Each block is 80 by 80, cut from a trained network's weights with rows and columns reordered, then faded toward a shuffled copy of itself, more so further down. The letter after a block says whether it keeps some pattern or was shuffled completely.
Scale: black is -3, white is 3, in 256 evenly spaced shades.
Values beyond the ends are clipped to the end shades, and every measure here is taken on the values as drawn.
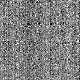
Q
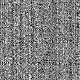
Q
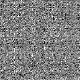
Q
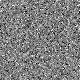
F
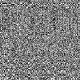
Q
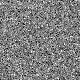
F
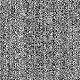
Q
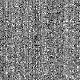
Q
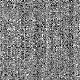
Q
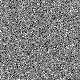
F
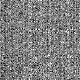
Q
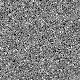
F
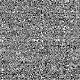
Q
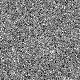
F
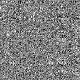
Q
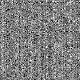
Q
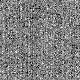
Q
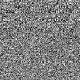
Q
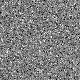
F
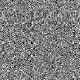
Q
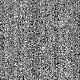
Q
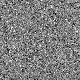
F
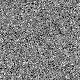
F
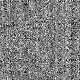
Q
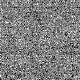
Q
